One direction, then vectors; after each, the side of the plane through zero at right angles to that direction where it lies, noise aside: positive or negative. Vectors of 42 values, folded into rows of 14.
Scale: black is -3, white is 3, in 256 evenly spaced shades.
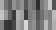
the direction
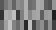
negative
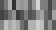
negative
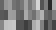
negative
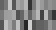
negative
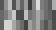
negative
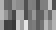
positive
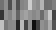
negative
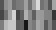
negative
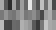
positive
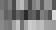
positive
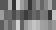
positive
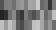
negative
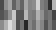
negative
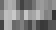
negative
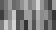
negative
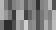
positive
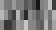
positive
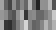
positive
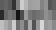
negative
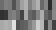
negative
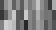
negative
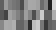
negative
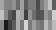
positive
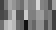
negative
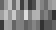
negative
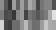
positive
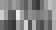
positive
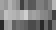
negative
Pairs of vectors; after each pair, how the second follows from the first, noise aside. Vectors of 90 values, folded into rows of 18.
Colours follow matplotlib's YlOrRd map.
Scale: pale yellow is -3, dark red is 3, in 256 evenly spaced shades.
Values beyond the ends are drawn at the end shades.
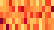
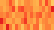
shrunk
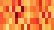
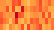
shrunk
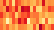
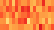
shrunk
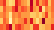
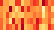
reversed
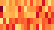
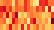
reversed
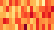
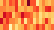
reversed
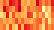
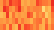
shrunk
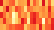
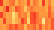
shrunk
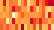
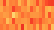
shrunk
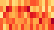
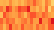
shrunk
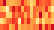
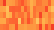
shrunk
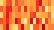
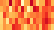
reversed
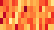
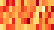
reversed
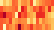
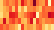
reversed
